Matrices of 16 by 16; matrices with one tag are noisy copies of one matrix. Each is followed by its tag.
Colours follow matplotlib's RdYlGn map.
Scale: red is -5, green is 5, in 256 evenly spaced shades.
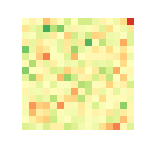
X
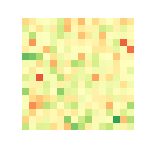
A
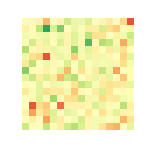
X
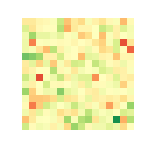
A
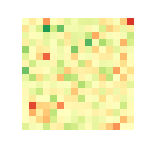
X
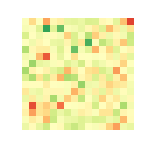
X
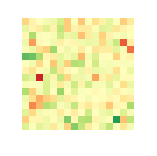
A
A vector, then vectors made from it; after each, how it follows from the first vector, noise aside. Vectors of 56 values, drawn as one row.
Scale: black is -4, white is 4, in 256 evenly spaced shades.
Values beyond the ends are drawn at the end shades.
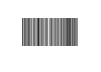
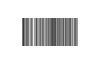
wrapped around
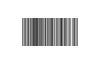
wrapped around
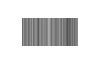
shrunk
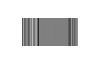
partly zeroed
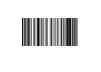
scaled up
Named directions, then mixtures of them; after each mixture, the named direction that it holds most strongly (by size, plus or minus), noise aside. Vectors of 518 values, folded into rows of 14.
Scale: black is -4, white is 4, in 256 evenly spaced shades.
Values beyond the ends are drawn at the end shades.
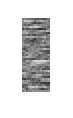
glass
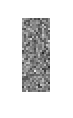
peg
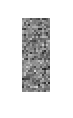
peg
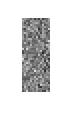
peg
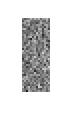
peg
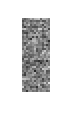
peg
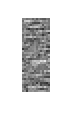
glass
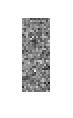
peg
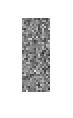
peg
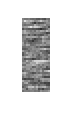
glass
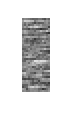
glass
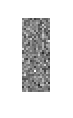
peg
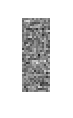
peg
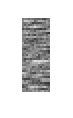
glass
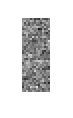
peg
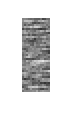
glass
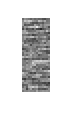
glass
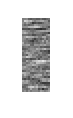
glass
